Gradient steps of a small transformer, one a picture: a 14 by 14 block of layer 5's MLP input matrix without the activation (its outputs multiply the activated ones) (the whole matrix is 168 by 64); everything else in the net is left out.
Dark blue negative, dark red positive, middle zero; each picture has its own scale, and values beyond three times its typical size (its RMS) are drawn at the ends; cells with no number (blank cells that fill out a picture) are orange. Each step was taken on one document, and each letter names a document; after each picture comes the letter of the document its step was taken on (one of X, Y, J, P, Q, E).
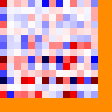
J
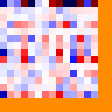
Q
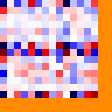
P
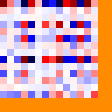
Q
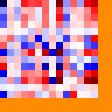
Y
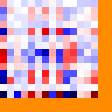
J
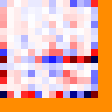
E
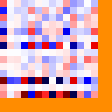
J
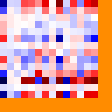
Y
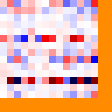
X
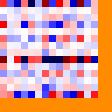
Q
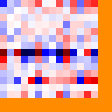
Y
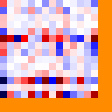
J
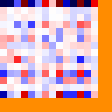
Q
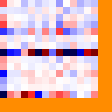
P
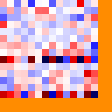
E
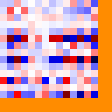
X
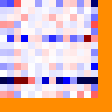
X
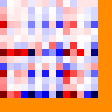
P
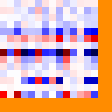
Y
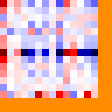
P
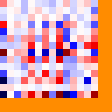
J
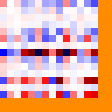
Y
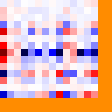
P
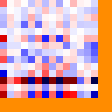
J
